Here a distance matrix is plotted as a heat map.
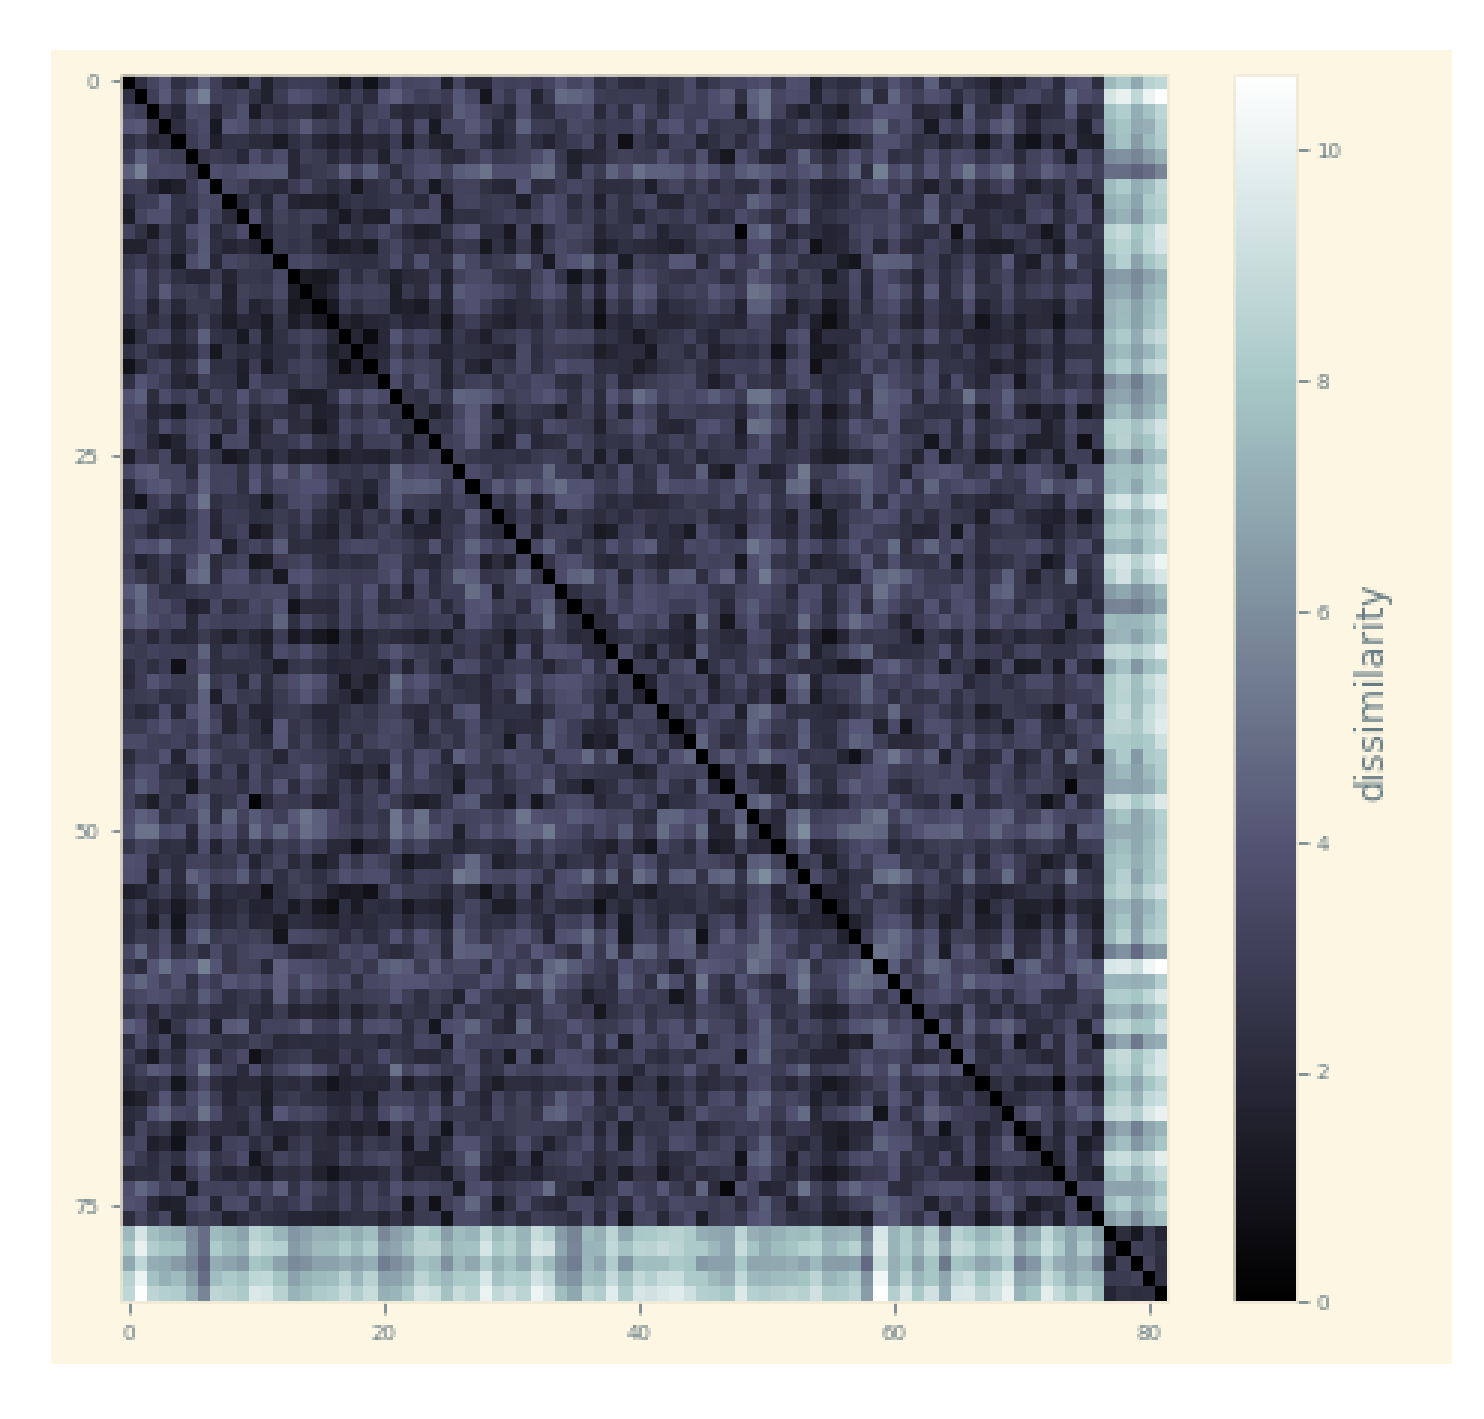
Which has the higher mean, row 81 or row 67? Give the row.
81
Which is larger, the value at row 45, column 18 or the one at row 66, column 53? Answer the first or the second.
the second
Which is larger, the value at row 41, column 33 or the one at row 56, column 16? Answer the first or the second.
the first
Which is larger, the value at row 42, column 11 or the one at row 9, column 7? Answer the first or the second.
the second
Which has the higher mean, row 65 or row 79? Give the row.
79
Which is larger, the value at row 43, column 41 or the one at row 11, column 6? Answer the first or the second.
the second
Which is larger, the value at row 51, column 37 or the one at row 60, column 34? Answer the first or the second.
the second
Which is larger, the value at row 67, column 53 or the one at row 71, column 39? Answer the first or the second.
the first
